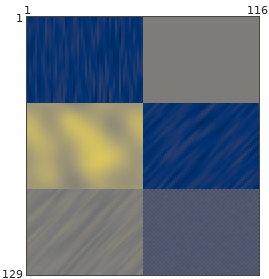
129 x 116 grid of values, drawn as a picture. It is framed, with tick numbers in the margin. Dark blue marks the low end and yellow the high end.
The table splits into 3 rows of 2 panels. Panel 1,1: very low, streaked downward, faint in contrast. Panel 1,2: middling, flat. Panel 2,1: high, smooth. Panel 2,2: very low, slanting up to the right, faint in contrast. Panel 3,1: middling, slanting up to the right, faint in contrast. Panel 3,2: low, checkered, faint in contrast.
